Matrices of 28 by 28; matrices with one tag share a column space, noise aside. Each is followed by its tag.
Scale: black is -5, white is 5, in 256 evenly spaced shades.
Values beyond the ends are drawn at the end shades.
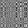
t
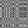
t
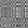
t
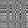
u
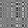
t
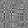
u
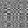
u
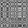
t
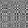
u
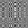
t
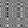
t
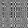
t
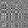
u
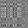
t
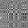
u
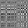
u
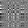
u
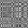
t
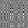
u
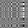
t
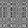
t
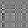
u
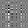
u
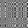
t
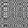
t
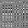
u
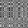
t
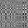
u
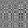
u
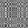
t
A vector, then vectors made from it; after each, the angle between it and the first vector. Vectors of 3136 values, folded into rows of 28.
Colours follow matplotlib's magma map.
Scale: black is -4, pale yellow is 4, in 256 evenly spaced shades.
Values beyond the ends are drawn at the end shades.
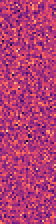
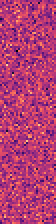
nearly opposite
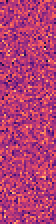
partly opposed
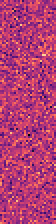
partly aligned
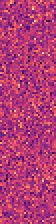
partly aligned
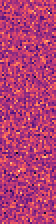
orthogonal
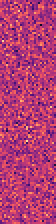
nearly opposite
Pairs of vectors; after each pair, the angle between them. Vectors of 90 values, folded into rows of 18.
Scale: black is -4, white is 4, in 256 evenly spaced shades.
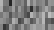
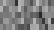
orthogonal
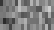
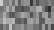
nearly opposite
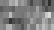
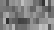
partly aligned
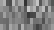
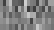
nearly opposite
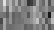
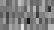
orthogonal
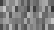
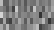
partly opposed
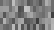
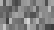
partly opposed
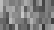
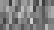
partly aligned
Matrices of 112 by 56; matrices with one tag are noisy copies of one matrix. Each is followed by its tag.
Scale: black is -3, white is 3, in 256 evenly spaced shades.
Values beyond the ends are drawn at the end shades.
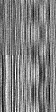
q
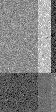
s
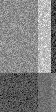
s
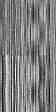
q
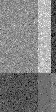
s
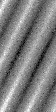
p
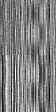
q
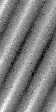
p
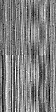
q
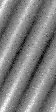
p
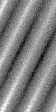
p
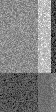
s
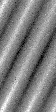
p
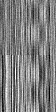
q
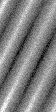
p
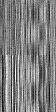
q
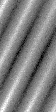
p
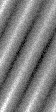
p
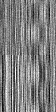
q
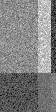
s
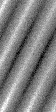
p
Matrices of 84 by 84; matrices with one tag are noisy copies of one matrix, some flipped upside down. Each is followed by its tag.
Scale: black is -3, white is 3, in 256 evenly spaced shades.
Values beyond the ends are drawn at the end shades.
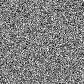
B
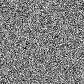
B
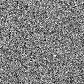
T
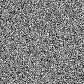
B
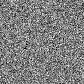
B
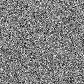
T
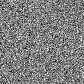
B
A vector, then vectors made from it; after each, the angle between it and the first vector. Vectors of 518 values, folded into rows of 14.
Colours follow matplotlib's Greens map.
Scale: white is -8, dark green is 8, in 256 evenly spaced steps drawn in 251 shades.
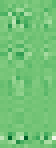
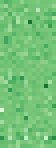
partly opposed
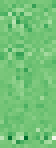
nearly parallel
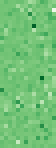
orthogonal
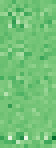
nearly opposite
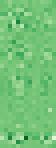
nearly parallel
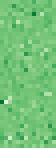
partly opposed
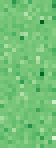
orthogonal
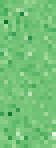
partly aligned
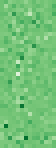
partly aligned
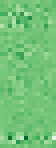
nearly parallel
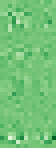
nearly opposite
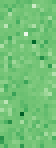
orthogonal
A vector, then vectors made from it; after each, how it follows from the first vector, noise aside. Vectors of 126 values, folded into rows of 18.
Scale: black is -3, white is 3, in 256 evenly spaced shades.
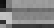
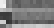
negated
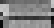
wrapped around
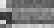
negated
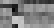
wrapped around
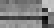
wrapped around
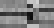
wrapped around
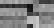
wrapped around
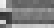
negated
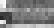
negated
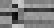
wrapped around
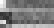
negated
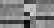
wrapped around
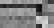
wrapped around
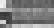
negated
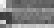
negated
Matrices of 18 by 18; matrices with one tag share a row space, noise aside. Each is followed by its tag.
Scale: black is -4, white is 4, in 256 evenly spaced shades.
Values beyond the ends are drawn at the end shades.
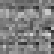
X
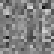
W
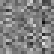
W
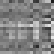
X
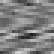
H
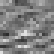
H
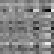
X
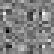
W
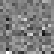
W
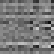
X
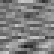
H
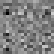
W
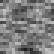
H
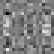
W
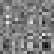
W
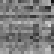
X
